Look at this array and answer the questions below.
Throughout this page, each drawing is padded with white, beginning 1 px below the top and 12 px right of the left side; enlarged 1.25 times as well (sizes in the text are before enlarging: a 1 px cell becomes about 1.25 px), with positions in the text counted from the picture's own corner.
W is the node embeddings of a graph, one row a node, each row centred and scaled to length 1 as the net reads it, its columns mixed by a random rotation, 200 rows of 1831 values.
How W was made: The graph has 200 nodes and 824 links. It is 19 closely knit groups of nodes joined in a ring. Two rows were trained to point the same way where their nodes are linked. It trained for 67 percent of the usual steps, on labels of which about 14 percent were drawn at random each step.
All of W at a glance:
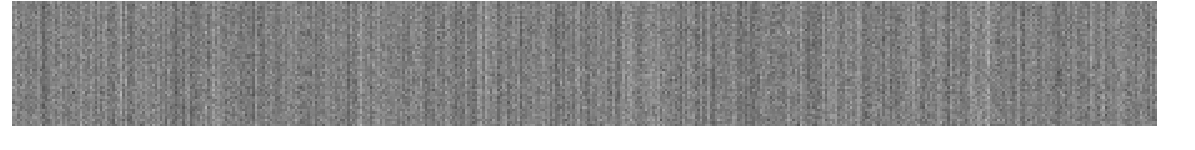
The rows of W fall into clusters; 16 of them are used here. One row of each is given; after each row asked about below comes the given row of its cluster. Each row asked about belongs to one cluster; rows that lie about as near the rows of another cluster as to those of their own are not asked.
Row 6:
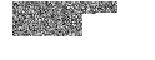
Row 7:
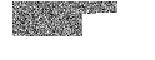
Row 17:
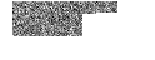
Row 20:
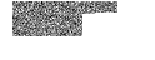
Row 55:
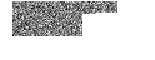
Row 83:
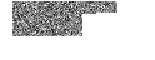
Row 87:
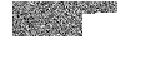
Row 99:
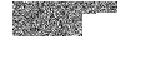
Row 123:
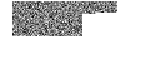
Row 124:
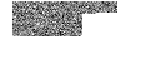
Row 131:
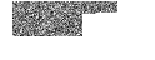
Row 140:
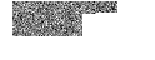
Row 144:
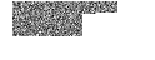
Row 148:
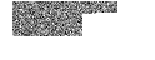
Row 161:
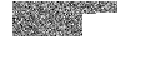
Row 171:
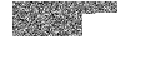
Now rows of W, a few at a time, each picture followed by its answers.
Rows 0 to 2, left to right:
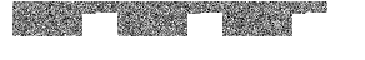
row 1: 7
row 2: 87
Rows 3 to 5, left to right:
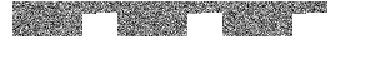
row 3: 55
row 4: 148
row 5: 7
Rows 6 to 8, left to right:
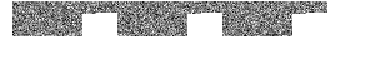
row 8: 171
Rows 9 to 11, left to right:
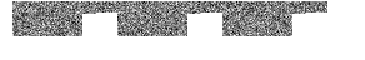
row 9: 20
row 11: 20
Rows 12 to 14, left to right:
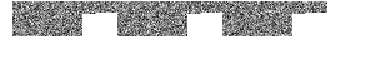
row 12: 144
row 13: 131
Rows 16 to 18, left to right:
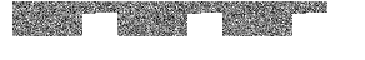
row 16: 20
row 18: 6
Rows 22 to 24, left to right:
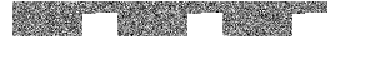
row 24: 124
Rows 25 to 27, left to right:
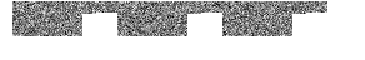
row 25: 148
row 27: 144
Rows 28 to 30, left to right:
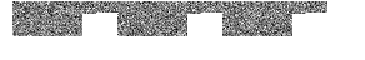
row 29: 140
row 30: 144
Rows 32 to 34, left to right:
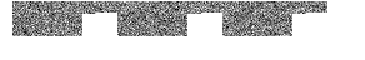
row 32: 123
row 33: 99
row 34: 99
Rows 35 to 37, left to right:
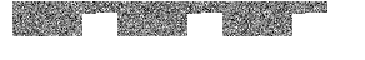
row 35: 140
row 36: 6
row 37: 171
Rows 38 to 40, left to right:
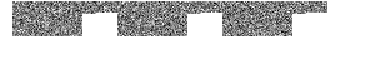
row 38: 171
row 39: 20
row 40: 161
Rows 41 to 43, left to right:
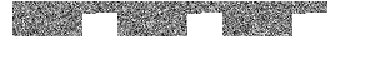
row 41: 140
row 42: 171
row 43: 123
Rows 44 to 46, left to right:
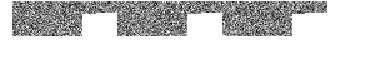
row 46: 124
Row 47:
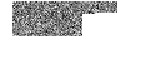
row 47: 124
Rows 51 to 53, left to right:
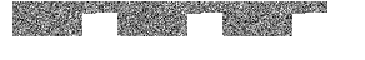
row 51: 171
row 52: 140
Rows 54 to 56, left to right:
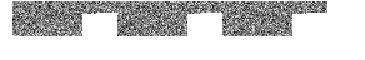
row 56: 17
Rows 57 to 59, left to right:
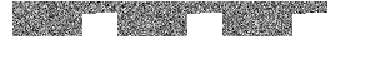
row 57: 83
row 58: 20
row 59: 123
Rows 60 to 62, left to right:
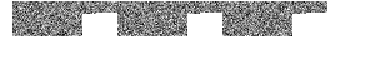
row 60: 171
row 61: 123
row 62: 99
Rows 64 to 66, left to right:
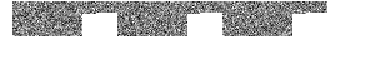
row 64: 99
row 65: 55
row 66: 140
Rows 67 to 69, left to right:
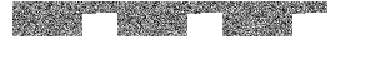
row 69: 20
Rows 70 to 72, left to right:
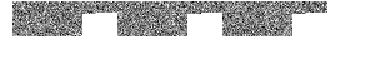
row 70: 124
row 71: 55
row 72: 140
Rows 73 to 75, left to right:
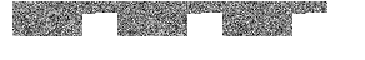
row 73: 148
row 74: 123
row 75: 140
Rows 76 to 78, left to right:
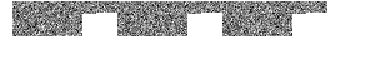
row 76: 83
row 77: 7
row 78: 161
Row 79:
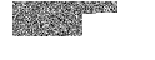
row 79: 171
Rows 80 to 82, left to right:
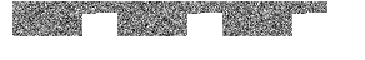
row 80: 99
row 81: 171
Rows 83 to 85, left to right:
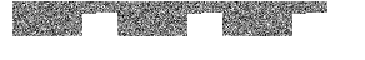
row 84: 99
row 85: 144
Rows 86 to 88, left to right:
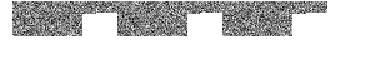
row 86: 17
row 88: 99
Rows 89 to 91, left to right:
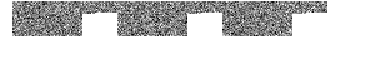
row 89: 87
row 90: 83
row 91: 148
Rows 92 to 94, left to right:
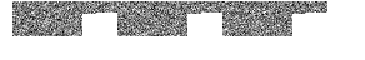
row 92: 171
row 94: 171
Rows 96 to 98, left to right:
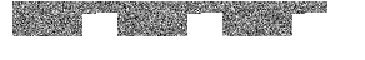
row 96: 7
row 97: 144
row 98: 124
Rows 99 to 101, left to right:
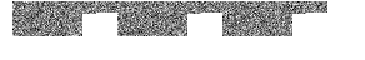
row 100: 140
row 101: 55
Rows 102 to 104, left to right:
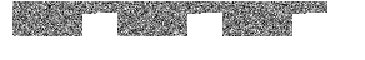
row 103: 99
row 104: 55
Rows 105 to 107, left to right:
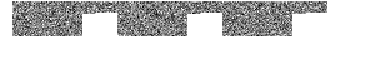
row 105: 20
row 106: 7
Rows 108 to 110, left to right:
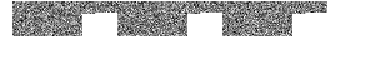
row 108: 131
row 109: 123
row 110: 123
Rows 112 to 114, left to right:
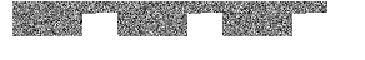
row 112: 83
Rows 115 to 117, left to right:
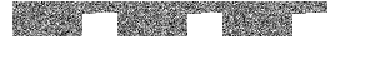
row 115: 20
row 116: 161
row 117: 55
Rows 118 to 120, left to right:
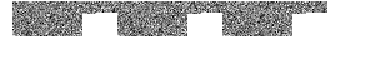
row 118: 148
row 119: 148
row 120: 148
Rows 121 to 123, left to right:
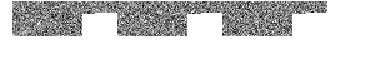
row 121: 124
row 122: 7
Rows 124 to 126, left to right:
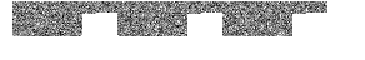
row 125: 131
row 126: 6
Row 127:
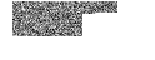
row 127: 124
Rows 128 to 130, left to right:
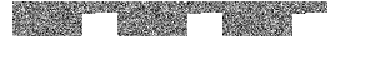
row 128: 124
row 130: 140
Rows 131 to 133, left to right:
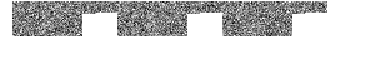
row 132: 131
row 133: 20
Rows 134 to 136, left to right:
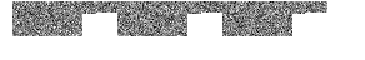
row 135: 7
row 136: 87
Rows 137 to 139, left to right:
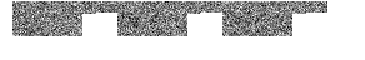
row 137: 148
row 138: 87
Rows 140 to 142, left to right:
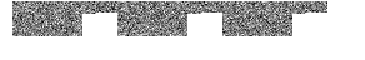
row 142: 87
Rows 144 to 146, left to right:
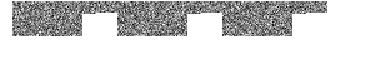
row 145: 144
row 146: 144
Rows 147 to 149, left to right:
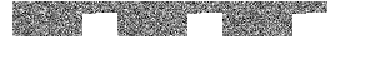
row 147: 148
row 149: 17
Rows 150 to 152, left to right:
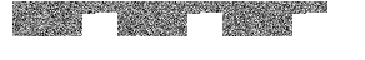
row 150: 124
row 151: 123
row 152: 55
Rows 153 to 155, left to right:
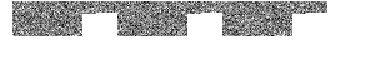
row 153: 99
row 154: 140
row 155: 6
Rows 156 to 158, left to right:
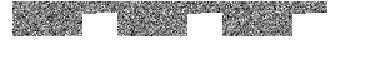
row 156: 83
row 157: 148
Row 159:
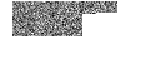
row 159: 144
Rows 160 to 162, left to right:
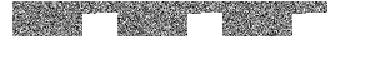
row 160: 55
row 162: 171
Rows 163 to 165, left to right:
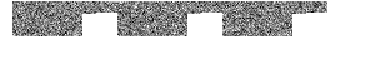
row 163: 140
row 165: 17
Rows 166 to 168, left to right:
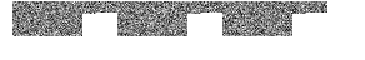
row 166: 123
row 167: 171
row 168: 6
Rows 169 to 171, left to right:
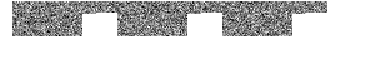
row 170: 6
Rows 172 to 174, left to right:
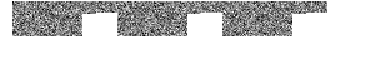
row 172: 7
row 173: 124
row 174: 83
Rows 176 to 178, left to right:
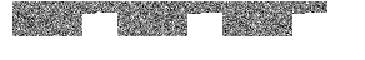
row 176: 87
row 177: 7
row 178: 131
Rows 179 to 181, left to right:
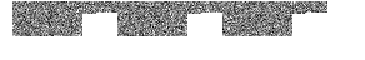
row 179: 148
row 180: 55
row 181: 87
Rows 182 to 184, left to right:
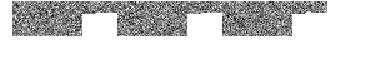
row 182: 6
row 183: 144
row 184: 87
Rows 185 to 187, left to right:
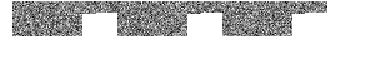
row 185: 55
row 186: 140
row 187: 124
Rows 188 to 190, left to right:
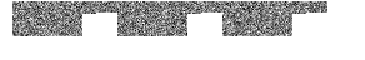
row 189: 161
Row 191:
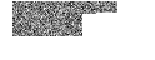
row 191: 161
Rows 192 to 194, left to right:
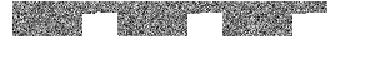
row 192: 87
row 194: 83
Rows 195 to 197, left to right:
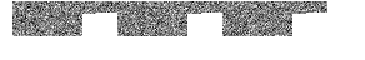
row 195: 131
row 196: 55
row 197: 83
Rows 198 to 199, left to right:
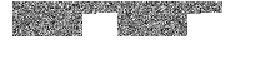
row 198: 55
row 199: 20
